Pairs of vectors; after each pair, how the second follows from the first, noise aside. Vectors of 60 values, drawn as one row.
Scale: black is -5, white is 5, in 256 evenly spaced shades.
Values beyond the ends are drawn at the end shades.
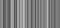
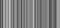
wrapped around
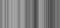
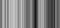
scaled up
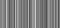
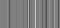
partly zeroed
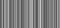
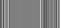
partly zeroed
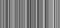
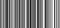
scaled up
